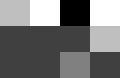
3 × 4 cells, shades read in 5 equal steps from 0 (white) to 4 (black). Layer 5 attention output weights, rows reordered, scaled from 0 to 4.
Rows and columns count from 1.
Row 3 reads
3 3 2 3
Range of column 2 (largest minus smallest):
3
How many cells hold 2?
1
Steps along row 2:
same same down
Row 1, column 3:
4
